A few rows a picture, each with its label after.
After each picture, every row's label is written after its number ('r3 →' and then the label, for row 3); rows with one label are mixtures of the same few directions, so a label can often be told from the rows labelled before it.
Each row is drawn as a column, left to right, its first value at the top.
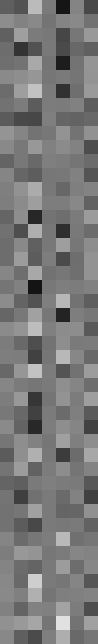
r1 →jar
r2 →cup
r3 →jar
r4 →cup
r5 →jar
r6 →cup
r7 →cup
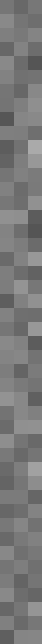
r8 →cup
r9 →jar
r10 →cup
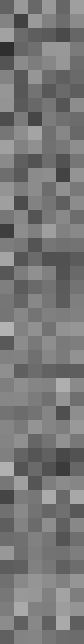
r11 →cup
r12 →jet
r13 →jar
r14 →cup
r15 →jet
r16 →cup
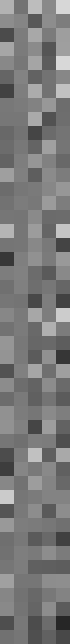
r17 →cup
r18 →jet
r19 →jar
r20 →cup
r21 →jar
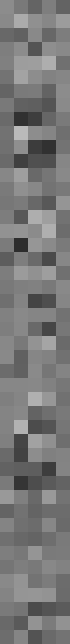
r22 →cup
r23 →jar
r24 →cup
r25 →cup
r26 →jet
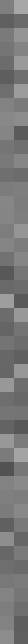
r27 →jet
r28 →jar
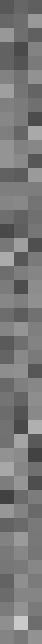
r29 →cup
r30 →jar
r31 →jar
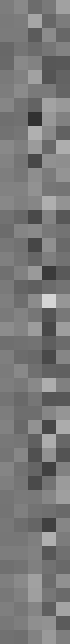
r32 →cup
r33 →jar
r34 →jar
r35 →jet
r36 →cup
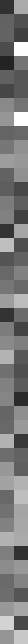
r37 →jar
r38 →cup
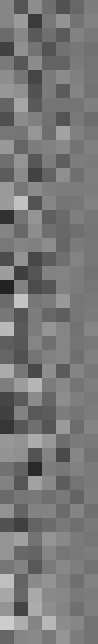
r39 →jar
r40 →jet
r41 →jet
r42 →jar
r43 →jar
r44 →cup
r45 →cup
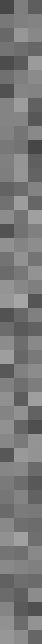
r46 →jar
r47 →jet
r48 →cup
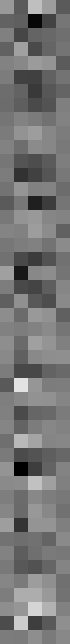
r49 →jet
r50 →jet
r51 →jet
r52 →jet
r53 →jar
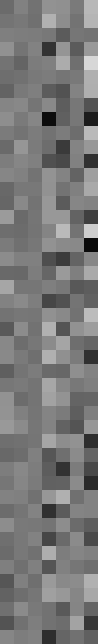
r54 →jar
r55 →cup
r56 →cup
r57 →cup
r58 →cup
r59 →jar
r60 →jar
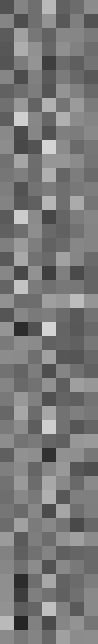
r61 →jar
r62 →jar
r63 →cup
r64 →cup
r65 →cup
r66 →jet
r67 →jet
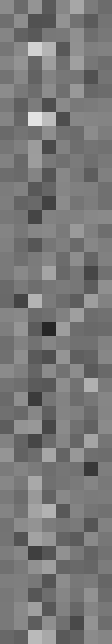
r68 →jar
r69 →jet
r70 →cup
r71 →cup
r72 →cup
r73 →jar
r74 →jet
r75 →jar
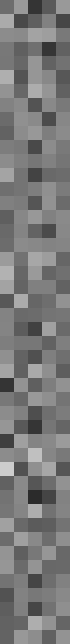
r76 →jet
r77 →jet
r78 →cup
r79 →cup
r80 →jet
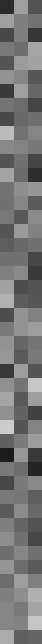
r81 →jar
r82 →jar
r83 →jet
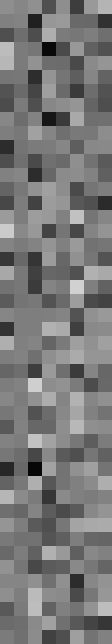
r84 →cup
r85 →cup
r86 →jet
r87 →cup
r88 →cup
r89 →jar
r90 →jet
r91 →jet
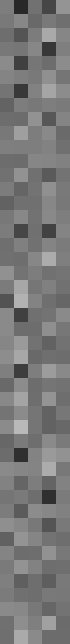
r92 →jet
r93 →jar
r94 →cup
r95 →cup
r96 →jar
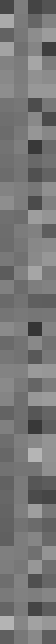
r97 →jet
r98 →jar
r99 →cup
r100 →cup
